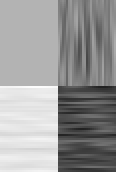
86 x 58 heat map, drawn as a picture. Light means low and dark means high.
The table splits into 2 rows of 2 panels. Panel 1,1: low, flat. Panel 1,2: middling, streaked downward. Panel 2,1: very low, streaked across, faint in contrast. Panel 2,2: high, streaked across.
